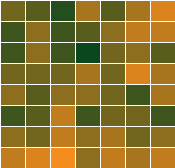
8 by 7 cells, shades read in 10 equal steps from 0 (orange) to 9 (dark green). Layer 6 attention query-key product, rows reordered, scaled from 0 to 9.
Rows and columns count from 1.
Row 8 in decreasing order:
4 3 2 2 2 1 0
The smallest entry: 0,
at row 8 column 3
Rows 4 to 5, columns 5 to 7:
5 1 3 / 5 7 3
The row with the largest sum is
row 3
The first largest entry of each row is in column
3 1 4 1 6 1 2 4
